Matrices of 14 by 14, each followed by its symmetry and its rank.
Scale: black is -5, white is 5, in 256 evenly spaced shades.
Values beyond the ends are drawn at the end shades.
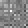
symmetric, rank three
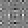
antisymmetric, rank two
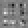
antisymmetric, rank two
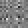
antisymmetric, rank two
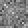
symmetric, full rank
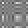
symmetric, rank one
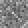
symmetric, full rank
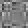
antisymmetric, rank two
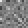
symmetric, rank three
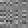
neither, rank two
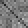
symmetric, full rank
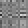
neither, rank two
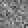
symmetric, full rank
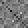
symmetric, full rank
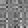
neither, rank two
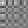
symmetric, rank one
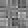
antisymmetric, rank two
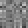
neither, rank two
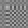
symmetric, rank one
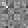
symmetric, rank three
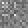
symmetric, rank three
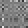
neither, rank two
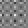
symmetric, rank one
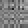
neither, rank two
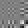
symmetric, rank one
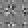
antisymmetric, rank two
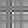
symmetric, rank one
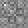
symmetric, rank three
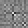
symmetric, rank three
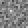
symmetric, full rank
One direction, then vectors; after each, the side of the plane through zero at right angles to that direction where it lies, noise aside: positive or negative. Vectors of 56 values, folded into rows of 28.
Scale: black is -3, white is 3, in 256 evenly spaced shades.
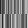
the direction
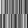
negative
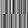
negative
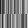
positive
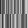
positive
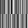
positive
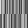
negative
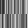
positive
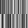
positive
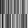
positive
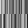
negative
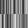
positive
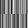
positive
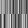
negative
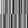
negative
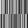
negative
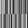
negative
